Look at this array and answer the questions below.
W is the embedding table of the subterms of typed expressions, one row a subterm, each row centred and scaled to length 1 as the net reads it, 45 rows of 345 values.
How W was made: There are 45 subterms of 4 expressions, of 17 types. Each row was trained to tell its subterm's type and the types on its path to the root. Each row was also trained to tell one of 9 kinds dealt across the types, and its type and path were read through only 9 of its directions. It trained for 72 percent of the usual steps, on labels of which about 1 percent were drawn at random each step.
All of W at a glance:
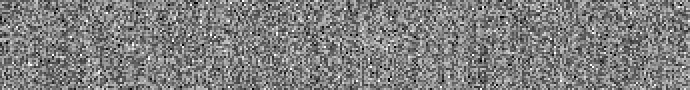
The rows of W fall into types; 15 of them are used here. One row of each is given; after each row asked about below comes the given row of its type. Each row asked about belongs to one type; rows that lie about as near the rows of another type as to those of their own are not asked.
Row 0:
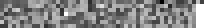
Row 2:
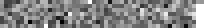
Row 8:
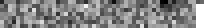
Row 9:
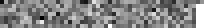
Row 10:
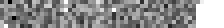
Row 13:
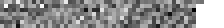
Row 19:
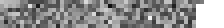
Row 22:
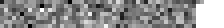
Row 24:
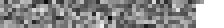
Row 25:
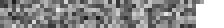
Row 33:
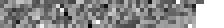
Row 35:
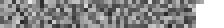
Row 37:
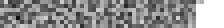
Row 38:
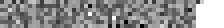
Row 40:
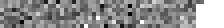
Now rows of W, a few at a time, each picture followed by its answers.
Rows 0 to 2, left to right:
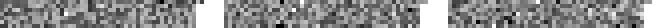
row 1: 35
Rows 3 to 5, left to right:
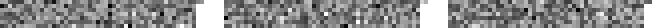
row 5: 40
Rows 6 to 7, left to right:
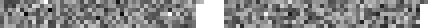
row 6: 2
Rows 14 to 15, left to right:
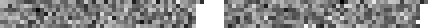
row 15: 40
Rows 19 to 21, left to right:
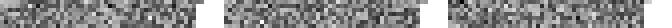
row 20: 2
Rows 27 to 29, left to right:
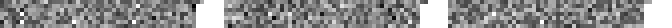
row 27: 33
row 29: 37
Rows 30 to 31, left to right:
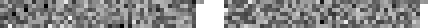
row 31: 37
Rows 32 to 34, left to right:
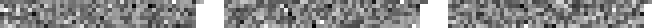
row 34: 24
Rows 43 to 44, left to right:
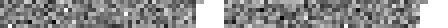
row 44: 38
